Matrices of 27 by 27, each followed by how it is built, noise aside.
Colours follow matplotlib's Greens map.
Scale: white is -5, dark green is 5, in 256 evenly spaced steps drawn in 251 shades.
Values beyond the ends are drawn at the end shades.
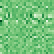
low rank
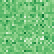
low rank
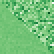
upper triangular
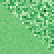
upper triangular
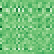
low rank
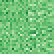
low rank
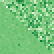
upper triangular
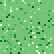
sparse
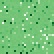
sparse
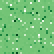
sparse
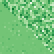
upper triangular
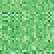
low rank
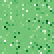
sparse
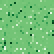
sparse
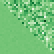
upper triangular
